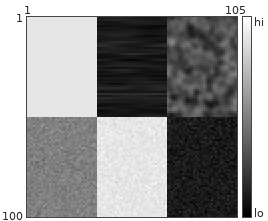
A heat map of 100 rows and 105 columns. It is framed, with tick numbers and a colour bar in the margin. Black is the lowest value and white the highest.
The table splits into 2 rows of 3 panels. Panel 1,1: very high, flat. Panel 1,2: very low, streaked across, faint in contrast. Panel 1,3: low, blotchy. Panel 2,1: middling, fine-grained, faint in contrast. Panel 2,2: very high, fine-grained, faint in contrast. Panel 2,3: very low, fine-grained, faint in contrast.
